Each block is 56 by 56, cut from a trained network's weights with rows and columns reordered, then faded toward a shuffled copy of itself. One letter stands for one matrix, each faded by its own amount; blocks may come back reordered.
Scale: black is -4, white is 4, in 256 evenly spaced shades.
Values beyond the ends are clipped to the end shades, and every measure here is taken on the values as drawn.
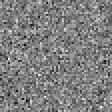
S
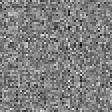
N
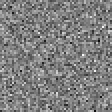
S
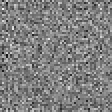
N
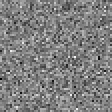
S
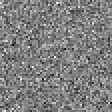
S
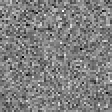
S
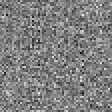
N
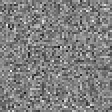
N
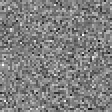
S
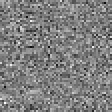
N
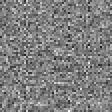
N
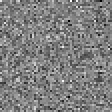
N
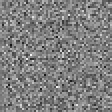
N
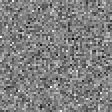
S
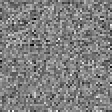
N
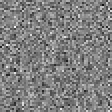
N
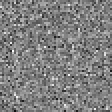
S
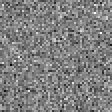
S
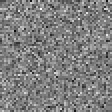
S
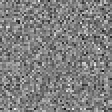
N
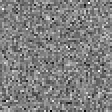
S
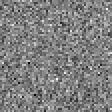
S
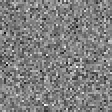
S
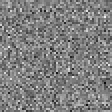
N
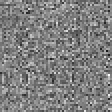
N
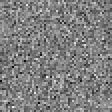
S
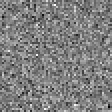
S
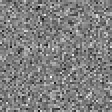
S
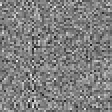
N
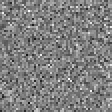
S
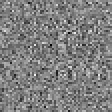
N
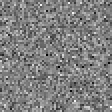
S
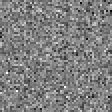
S
